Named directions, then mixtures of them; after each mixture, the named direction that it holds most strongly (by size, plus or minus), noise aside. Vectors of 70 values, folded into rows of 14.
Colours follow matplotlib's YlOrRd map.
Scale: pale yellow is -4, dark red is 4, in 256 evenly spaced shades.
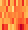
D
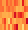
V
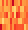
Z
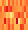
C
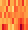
D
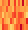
D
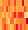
V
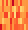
Z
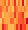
D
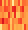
Z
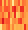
Z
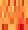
D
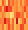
C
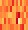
C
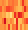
V
